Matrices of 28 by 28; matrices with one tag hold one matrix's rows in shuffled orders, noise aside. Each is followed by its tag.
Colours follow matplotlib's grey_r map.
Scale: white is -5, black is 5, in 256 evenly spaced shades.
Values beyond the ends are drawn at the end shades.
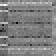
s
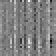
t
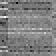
s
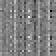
t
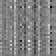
t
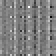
t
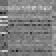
s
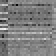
s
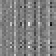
t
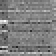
s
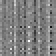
t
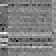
s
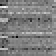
s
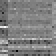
s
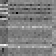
s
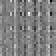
t
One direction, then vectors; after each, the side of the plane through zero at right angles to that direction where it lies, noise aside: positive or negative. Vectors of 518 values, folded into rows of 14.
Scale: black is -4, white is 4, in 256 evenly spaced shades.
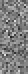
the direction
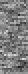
positive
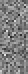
positive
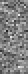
negative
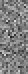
positive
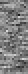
positive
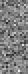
positive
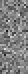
negative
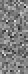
positive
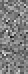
positive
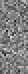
negative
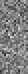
negative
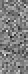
positive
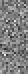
positive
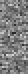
negative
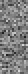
positive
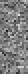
negative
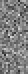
negative
